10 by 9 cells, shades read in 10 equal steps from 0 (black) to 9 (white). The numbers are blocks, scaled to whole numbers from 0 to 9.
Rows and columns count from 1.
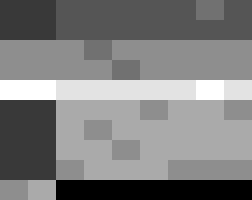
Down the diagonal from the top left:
2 2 5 5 8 5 6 6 5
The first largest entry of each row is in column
8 3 1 1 1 3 3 3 4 2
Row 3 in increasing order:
4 5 5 5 5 5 5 5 5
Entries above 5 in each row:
0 0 0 0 9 5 6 6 3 1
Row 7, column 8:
6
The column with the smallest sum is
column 1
